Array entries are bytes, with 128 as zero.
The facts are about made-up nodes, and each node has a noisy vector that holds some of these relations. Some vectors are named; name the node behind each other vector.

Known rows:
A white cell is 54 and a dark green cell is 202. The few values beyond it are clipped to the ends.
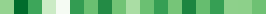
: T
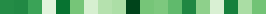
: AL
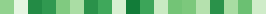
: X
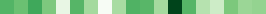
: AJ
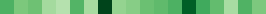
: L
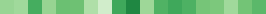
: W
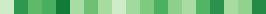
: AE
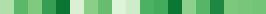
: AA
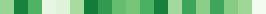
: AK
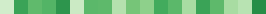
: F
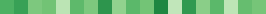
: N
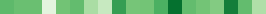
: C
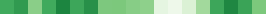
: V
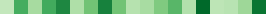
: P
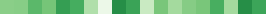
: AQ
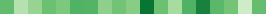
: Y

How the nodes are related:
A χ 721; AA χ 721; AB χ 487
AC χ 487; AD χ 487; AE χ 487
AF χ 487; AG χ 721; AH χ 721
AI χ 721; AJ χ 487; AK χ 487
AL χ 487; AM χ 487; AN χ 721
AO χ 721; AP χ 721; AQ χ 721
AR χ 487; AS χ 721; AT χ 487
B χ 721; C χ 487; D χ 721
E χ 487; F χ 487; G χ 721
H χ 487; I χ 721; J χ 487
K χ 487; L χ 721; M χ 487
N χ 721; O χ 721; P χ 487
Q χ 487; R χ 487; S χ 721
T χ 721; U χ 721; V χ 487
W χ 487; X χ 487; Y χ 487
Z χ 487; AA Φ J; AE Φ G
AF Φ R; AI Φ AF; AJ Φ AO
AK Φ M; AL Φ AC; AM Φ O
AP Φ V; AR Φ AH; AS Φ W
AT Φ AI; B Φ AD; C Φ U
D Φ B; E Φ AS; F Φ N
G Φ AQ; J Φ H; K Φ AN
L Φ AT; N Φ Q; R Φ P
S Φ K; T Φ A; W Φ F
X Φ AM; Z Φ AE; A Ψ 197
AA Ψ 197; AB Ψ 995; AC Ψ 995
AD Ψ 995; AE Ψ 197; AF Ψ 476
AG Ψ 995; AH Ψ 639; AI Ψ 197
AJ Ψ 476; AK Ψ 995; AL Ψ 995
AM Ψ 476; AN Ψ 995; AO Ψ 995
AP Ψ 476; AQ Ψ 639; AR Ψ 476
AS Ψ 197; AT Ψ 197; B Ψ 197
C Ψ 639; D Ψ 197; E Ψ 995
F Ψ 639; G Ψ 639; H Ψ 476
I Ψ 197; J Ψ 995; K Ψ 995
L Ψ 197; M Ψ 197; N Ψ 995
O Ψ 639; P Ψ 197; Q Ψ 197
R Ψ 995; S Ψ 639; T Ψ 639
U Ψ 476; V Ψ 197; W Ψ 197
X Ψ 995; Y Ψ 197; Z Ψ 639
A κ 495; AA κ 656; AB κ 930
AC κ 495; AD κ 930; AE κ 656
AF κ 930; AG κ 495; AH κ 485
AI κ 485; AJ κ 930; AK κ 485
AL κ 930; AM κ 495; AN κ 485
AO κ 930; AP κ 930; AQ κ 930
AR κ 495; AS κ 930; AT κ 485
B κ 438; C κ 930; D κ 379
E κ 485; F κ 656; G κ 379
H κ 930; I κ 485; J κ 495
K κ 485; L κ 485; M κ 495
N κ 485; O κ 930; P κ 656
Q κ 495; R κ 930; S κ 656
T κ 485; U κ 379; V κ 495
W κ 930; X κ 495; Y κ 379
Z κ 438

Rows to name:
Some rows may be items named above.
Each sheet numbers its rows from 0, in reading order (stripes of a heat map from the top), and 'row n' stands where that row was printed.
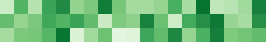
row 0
P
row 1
G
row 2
AA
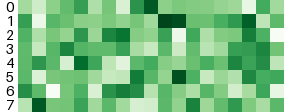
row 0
O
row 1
D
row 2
AR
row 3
J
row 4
AP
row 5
AD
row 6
AH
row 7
S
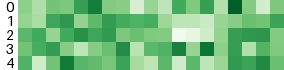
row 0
Z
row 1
Q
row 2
V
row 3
E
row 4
J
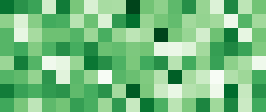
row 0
AL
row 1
O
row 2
B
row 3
V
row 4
AK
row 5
AO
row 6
AC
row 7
U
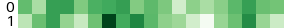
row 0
AG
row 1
M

